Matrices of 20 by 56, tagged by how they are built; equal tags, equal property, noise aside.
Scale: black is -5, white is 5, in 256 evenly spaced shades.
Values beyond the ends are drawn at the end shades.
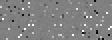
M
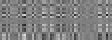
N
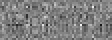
N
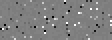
M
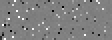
M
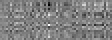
N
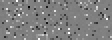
M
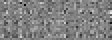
N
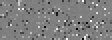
M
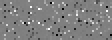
M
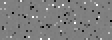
M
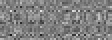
N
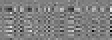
N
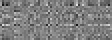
N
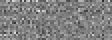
N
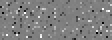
M
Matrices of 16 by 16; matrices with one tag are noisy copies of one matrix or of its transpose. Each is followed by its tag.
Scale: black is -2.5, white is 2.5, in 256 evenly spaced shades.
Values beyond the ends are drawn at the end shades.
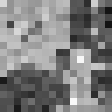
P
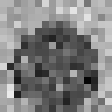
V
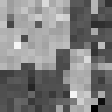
P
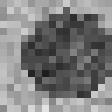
V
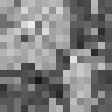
P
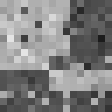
P
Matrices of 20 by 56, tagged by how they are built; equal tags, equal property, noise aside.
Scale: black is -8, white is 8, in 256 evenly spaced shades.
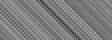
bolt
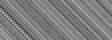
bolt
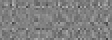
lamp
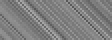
bolt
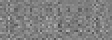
lamp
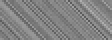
bolt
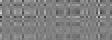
lamp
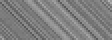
bolt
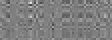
lamp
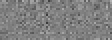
lamp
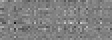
lamp
